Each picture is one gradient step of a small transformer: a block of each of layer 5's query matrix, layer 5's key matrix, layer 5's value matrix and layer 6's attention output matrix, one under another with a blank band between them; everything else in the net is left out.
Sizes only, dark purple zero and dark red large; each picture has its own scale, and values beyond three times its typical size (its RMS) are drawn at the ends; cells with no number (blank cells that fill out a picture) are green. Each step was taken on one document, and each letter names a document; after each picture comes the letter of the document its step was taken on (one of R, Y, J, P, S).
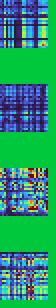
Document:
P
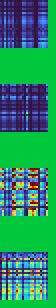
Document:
P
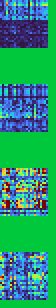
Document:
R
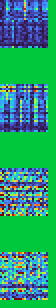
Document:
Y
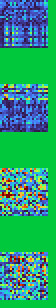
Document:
Y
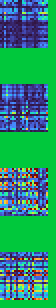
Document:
P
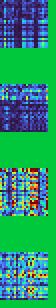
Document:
P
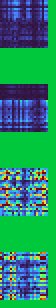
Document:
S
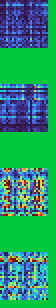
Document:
R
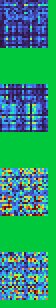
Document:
R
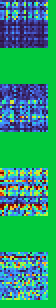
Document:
Y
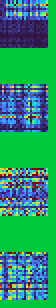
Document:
R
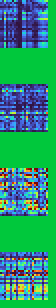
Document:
P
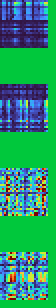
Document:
S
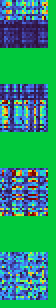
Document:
P
